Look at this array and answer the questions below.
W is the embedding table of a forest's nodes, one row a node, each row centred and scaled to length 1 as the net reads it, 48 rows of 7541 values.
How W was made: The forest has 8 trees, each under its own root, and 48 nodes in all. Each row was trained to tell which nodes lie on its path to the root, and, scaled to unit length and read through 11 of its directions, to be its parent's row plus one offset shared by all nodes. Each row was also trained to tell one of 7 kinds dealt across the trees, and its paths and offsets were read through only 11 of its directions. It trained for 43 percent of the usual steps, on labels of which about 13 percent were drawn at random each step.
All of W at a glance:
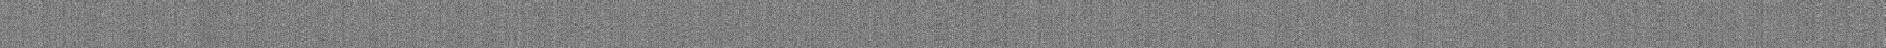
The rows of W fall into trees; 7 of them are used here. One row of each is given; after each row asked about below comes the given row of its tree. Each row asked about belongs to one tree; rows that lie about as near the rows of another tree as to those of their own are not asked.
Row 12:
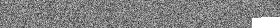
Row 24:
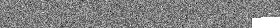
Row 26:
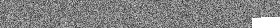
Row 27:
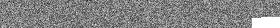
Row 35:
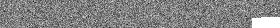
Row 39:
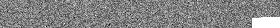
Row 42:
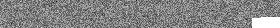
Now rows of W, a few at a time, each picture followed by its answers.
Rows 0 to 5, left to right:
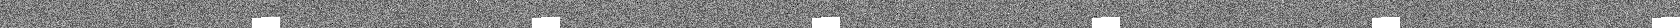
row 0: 27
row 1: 35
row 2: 24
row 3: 12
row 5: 26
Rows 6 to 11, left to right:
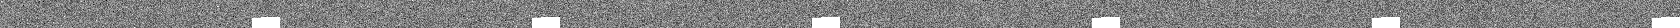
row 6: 42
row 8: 24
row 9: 26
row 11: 42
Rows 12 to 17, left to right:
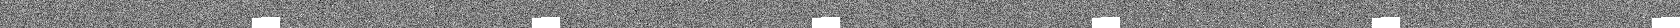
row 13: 42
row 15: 39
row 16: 26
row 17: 35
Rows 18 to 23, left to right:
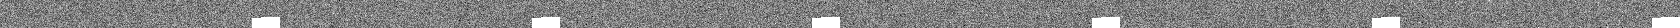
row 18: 27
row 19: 26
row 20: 24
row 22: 27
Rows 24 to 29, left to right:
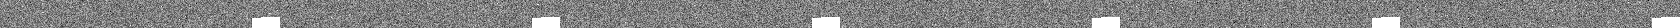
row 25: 39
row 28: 24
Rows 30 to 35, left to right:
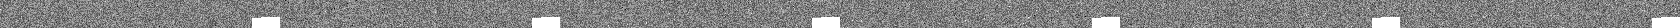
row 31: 39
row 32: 39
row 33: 27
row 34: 24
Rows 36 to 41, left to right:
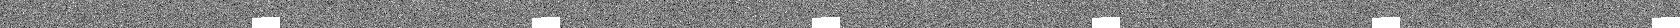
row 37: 42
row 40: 39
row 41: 42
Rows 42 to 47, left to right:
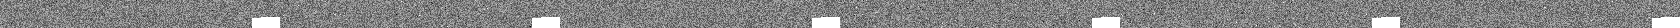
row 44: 42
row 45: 39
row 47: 26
